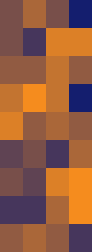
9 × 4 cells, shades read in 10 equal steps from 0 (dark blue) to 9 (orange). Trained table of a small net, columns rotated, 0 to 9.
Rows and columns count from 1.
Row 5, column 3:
6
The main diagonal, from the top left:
4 2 7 0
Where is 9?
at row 4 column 2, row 7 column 4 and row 8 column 4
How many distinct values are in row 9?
3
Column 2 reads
6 2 5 9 5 4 3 2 6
